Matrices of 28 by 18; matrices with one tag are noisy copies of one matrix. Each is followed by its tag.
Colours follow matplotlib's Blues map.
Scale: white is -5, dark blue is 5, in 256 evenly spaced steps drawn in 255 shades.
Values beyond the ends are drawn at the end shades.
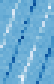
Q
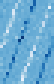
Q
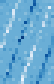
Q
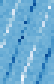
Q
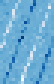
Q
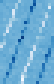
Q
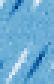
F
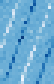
Q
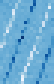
Q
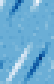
F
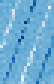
Q
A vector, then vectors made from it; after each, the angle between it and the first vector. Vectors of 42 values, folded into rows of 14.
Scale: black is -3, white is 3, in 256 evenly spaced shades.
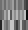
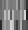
nearly parallel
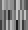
partly aligned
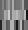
nearly parallel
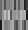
nearly parallel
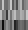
orthogonal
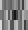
partly opposed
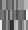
nearly opposite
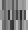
nearly opposite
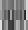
nearly opposite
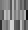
nearly parallel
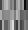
partly aligned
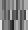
nearly opposite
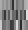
nearly opposite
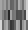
nearly opposite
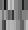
orthogonal
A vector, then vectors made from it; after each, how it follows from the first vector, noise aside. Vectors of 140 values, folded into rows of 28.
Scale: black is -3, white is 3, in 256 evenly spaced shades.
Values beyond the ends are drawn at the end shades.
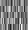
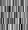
negated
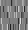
partly zeroed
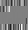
partly zeroed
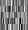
negated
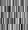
negated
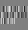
partly zeroed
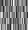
wrapped around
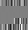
partly zeroed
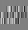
partly zeroed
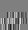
partly zeroed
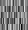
negated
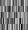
negated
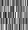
wrapped around
